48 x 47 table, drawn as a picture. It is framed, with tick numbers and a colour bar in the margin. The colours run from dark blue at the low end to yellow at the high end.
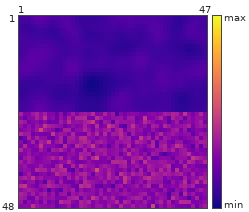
It is made of 2 by 1 panels. Panel 1,1: very low, blotchy, faint in contrast. Panel 2,1: low, fine-grained.
